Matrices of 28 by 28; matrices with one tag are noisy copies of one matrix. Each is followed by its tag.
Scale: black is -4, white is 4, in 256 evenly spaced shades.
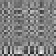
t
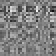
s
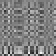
t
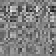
s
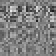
s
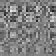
s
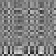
t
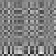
t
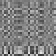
t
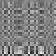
t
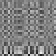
t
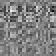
s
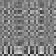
t
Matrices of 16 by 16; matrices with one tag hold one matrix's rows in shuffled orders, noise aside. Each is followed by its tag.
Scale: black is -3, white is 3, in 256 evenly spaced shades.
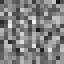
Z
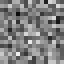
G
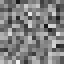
G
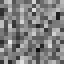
Z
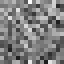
G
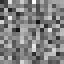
Z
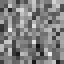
Z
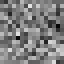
G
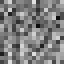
Z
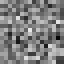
G
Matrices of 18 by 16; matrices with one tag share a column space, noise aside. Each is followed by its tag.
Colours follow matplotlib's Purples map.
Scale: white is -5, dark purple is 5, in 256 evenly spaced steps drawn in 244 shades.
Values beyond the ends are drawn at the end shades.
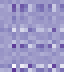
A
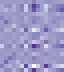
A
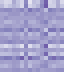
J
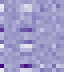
A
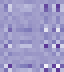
A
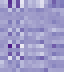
J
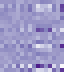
A
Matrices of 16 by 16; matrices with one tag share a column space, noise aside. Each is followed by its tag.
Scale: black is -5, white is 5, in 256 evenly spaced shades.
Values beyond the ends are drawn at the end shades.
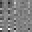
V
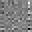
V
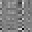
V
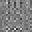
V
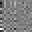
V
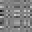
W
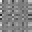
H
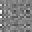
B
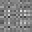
W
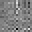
V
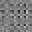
B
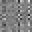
H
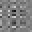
W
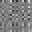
H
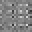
B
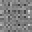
B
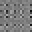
B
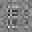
W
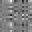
H
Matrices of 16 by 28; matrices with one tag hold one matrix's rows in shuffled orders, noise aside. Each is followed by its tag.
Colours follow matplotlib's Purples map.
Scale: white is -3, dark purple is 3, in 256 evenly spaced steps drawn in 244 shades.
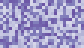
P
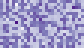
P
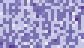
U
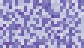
U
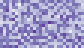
P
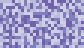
U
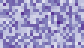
U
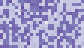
P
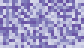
P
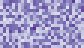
U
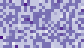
U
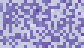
U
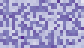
P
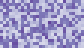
P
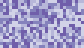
P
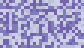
P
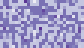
P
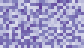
P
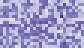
P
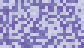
P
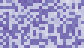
P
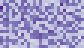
P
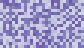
U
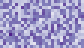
U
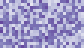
P
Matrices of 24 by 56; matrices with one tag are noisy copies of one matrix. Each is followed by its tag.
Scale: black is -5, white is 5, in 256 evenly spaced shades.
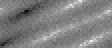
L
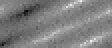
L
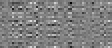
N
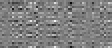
N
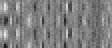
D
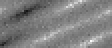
L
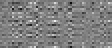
N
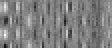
D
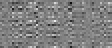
N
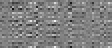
N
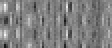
D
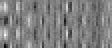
D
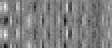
D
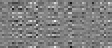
N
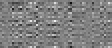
N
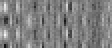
D
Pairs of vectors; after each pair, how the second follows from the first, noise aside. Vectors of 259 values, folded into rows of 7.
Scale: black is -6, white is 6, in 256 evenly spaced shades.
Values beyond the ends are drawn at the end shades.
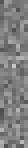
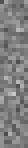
shuffled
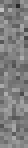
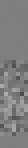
partly zeroed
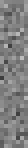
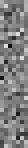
scaled up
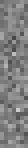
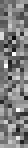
scaled up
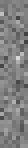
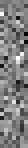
scaled up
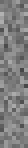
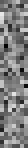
scaled up
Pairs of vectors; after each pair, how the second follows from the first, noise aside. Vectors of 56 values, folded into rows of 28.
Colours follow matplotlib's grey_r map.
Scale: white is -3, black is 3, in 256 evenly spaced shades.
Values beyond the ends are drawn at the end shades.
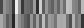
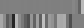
partly zeroed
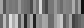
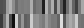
shuffled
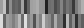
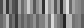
shuffled
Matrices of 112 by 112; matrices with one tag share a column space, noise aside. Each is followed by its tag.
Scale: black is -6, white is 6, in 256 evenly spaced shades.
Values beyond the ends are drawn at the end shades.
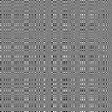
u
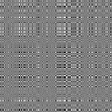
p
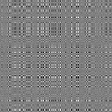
p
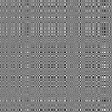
p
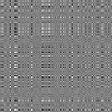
p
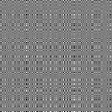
u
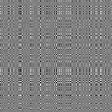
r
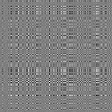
r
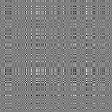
r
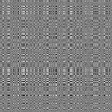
r
